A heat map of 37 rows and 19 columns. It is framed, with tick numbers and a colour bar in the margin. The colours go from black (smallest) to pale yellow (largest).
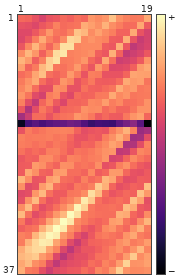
Average level on the scale: 70%. Histogram: skewed, a long tail of low values. Odd lines: row 16.
